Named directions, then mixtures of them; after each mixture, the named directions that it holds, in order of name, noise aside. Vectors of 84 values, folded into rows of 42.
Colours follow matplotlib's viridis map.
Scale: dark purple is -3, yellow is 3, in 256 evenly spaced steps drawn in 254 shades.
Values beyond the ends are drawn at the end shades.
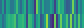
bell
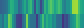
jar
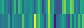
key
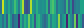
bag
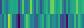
bag, jar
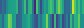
bell, jar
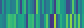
bell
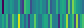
bag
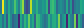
bag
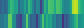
jar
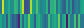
bag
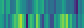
bell, jar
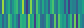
bag, bell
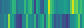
jar, key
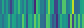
bell, key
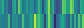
key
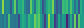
bag, key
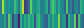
bag
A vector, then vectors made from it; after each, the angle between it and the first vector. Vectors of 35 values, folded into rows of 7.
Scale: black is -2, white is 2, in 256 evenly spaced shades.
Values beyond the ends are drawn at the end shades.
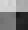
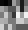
partly opposed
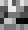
partly aligned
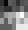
nearly opposite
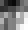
nearly opposite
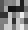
partly opposed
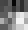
nearly opposite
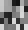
orthogonal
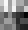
nearly parallel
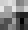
nearly parallel
